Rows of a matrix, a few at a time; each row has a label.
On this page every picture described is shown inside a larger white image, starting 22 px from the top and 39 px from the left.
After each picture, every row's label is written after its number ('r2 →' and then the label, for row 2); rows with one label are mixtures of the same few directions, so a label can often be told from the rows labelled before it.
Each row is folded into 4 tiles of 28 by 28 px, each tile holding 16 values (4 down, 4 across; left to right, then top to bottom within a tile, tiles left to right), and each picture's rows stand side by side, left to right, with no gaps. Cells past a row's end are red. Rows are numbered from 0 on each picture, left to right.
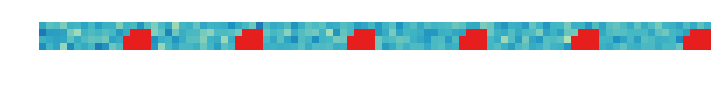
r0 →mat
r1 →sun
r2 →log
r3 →sun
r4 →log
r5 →log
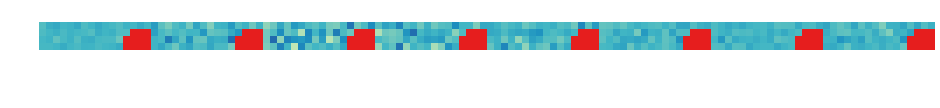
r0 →log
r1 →log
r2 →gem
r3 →mat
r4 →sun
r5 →gem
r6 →gem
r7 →log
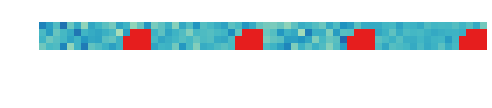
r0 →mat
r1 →mat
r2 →gem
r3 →sun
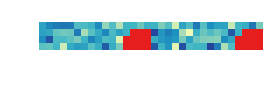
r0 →gem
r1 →mat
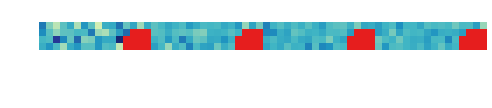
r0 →log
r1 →sun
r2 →mat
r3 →sun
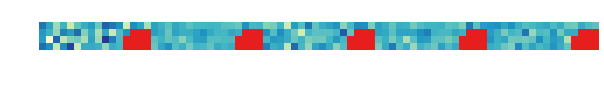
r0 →gem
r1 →sun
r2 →mat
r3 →sun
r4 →gem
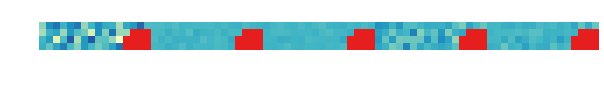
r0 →log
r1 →gem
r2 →log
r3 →gem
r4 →sun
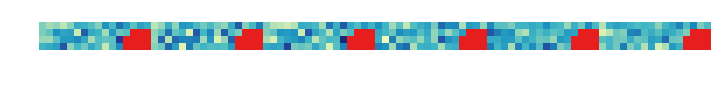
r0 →gem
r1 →gem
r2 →gem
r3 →gem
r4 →mat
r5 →mat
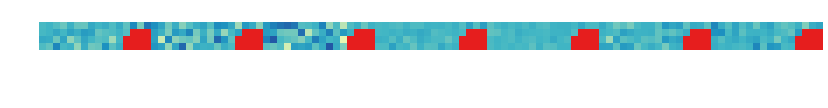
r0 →sun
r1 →gem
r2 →gem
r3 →sun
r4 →mat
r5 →gem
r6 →mat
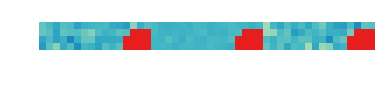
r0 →sun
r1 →log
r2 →mat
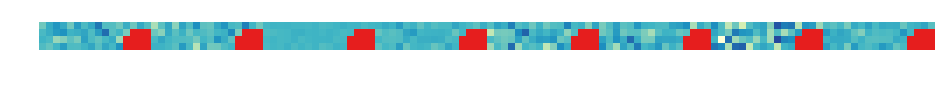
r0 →log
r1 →mat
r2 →mat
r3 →mat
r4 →mat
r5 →sun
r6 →gem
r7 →mat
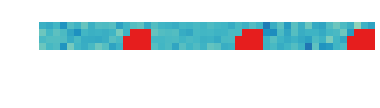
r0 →mat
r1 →mat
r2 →mat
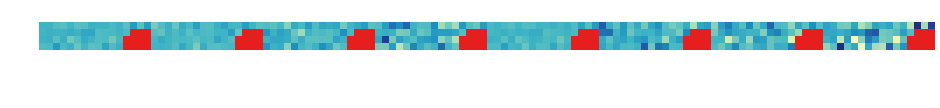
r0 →sun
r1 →mat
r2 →mat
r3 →gem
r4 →sun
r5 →mat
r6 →log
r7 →sun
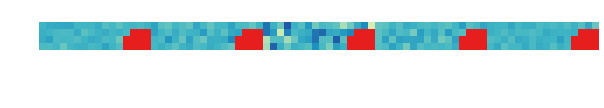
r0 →gem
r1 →log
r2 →sun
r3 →gem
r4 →sun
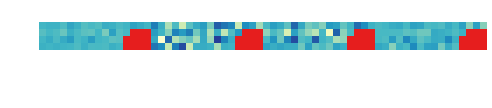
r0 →log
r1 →gem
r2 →log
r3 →sun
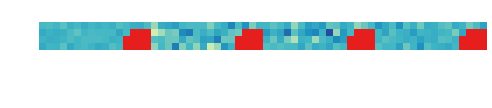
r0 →mat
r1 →mat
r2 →log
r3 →mat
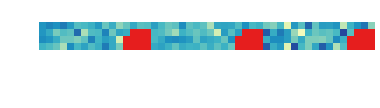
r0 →gem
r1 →log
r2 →mat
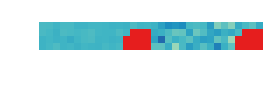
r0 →sun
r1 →gem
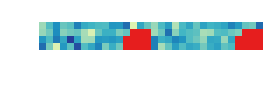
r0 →sun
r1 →sun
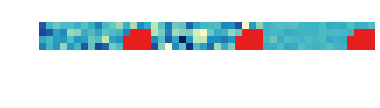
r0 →mat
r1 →sun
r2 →gem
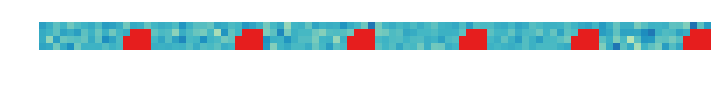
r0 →gem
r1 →log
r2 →sun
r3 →mat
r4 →log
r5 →sun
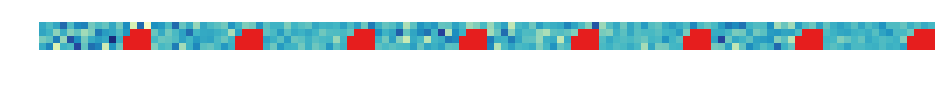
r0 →sun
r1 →mat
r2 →sun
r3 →log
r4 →sun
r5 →mat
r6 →gem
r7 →log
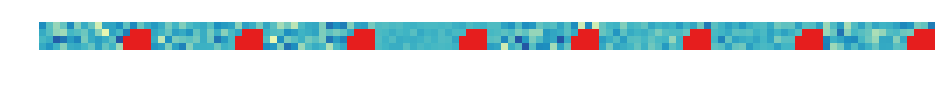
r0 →log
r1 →gem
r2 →gem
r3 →gem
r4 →sun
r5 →sun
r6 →gem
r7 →sun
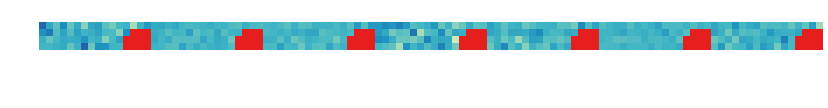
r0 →mat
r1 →gem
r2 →sun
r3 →gem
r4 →sun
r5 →log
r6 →sun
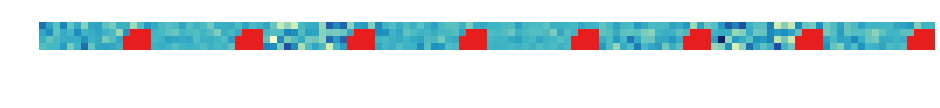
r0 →mat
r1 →log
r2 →gem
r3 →mat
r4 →log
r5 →sun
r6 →gem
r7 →sun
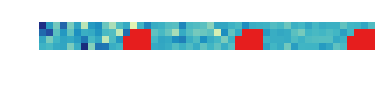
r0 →mat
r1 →log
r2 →mat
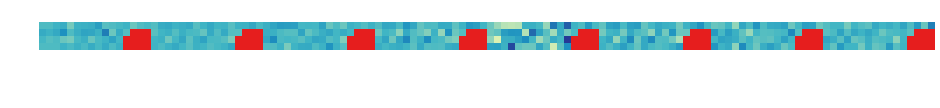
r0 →log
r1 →log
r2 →gem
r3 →log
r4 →gem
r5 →log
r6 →mat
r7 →sun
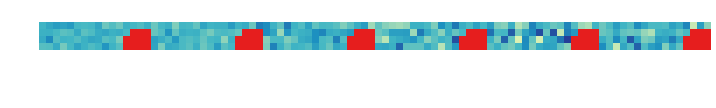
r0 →gem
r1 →sun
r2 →sun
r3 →gem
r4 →log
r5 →sun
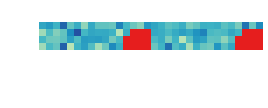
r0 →mat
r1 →sun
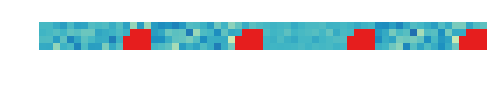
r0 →sun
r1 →gem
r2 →log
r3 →gem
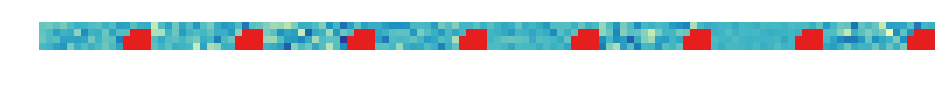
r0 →gem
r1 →mat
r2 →gem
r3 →gem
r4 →log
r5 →sun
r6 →sun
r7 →log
